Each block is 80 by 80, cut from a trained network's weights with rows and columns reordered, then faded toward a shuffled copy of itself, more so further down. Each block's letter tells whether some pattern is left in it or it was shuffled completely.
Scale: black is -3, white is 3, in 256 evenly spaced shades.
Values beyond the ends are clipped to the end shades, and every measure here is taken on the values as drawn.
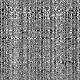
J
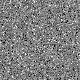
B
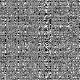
J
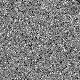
B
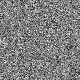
B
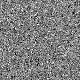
B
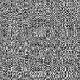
J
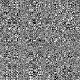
J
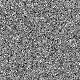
B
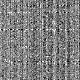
J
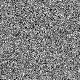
B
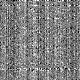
J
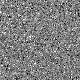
B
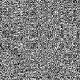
J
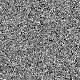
B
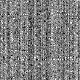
J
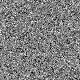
B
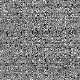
J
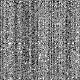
J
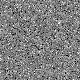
B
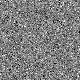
B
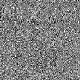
J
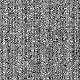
J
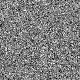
B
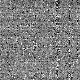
J
